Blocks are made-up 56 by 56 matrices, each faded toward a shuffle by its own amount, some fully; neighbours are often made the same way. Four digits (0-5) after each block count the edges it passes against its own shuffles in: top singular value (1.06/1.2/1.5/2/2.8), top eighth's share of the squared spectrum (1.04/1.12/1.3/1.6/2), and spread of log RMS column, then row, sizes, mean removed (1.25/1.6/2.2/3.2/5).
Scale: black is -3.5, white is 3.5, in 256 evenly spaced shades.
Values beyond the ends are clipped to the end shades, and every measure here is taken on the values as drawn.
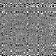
4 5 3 3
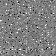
2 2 0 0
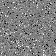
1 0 0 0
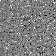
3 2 1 1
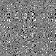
4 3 2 2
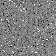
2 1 0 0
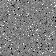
0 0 0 0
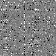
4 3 2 1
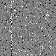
3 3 1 0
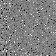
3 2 2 0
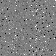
2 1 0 0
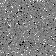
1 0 0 0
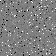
0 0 0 0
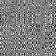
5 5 3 3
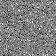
1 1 0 0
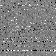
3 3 0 2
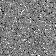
0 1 0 0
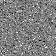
0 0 0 0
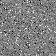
0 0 0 0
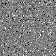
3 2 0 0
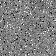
0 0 0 0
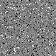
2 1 0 0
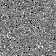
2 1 0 0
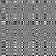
5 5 4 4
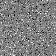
1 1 0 0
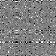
4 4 2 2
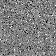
0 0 0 0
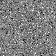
1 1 0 0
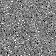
1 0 0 0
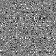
3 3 1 2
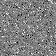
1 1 0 0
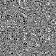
3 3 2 1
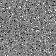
0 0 0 0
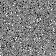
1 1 0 0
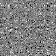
3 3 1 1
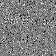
1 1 1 1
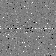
3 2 0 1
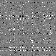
2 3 2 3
